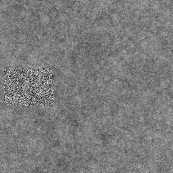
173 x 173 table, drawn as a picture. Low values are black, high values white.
Slope: none. Histogram: heavy tails on both sides. Odd patch: rougher, in the middle left. Mirror symmetry: none. Roughest part: middle left. Stripes: none.
